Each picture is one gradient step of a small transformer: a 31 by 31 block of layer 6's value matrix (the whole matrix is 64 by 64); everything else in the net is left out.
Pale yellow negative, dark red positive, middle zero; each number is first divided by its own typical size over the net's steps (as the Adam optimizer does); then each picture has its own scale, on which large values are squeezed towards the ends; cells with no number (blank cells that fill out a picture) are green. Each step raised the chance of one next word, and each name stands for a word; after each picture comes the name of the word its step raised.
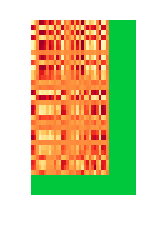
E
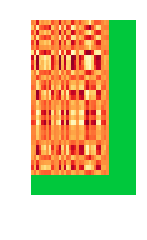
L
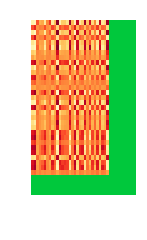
E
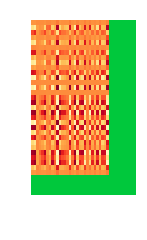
L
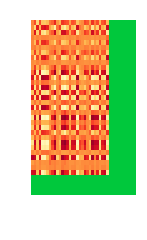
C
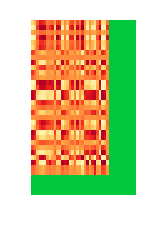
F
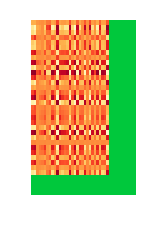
F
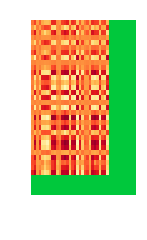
C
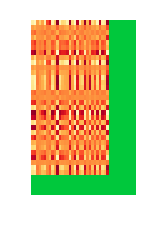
L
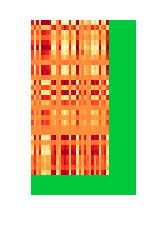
E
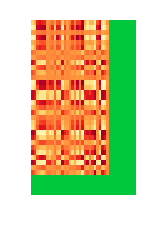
F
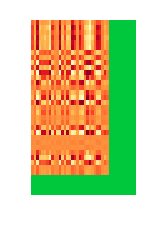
F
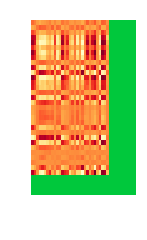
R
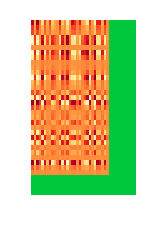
R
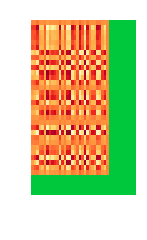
F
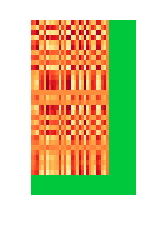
E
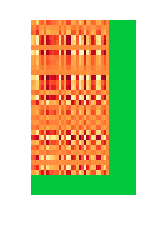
R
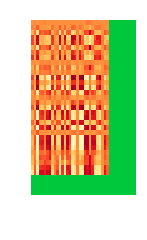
C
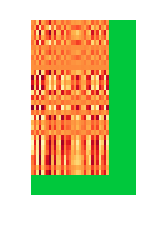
C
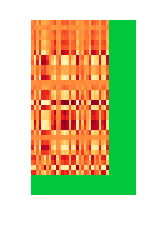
L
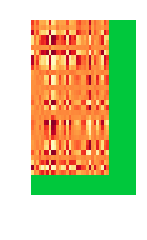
L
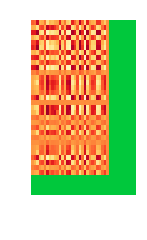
E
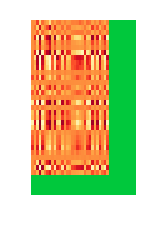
L
